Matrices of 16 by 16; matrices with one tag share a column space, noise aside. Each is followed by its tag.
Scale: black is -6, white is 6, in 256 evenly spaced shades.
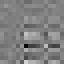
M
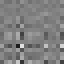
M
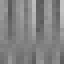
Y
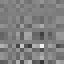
M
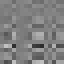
M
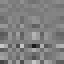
M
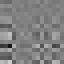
M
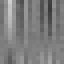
Y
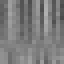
Y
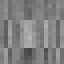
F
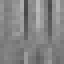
Y
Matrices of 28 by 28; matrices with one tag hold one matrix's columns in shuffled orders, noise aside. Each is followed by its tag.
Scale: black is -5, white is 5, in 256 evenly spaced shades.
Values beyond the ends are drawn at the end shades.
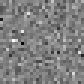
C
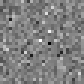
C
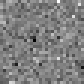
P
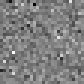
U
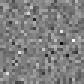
C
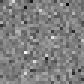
U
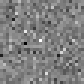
C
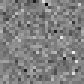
U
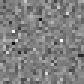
C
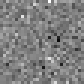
P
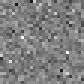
U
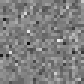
C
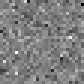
U
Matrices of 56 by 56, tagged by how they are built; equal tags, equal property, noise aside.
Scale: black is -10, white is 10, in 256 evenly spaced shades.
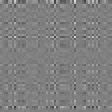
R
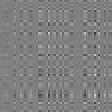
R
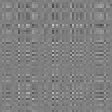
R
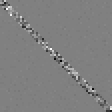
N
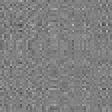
R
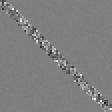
N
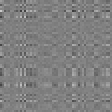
R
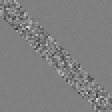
N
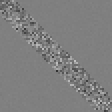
N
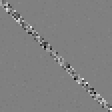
N
